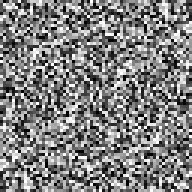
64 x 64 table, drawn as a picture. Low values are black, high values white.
Grain: fine. Symmetry: a half turn. Slope: none. Stripes: none. Histogram: flat.
